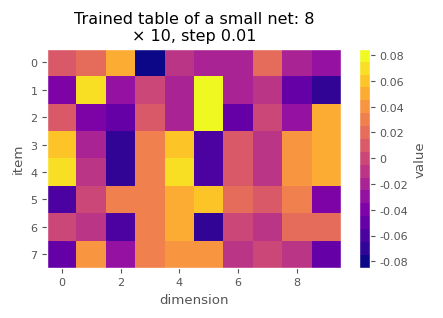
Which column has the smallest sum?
2
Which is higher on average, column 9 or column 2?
column 9
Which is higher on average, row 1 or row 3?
row 3
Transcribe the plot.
Title: Trained table of a small net: 8 × 10, step 0.01
x-axis: dimension, ticks 0 2 4 6 8
y-axis: item, ticks 0 1 2 3 4 5 6 7 (0 at the top)
Colour bar: value, ticks -0.08 -0.06 -0.04 -0.02 0 0.02 0.04 0.06 0.08
Values, 8 rows of 10:
0.01 0.02 0.05 -0.08 -0.01 -0.02 -0.02 0.02 -0.02 -0.03
-0.04 0.07 -0.03 0 -0.02 0.08 -0.02 -0.01 -0.05 -0.07
0.01 -0.04 -0.05 0.01 -0.02 0.08 -0.05 0 -0.03 0.05
0.06 -0.02 -0.07 0.03 0.06 -0.06 0.01 -0.01 0.04 0.05
0.07 -0.01 -0.07 0.03 0.07 -0.06 0.01 -0.01 0.04 0.05
-0.06 0 0.03 0.03 0.05 0.06 0.02 0.01 0.03 -0.04
0 -0.01 -0.06 0.03 0.05 -0.07 0 -0.01 0.02 0.02
-0.05 0.04 -0.03 0.03 0.04 0.04 -0.01 0 -0.01 -0.05
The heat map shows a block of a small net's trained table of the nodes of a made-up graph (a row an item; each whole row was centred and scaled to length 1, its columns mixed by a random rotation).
